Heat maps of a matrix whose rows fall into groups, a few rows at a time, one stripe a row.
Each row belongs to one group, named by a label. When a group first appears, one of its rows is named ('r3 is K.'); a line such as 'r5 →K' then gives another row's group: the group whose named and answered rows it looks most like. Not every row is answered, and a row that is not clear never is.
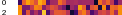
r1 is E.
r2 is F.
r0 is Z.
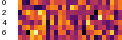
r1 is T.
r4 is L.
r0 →E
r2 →Z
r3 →Z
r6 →Z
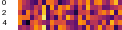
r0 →T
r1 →L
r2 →F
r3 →L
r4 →E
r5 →Z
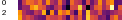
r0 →Z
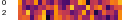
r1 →T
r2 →F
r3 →L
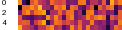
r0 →E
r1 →Z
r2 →L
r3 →T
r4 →L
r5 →T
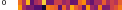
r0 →F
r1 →T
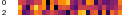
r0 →L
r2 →E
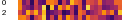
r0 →T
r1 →L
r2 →F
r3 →L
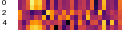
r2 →T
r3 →L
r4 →E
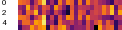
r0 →L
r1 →F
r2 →F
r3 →L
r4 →Z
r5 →Z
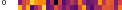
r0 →Z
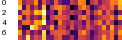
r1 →F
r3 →F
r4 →Z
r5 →E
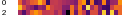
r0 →E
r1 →T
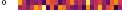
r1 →Z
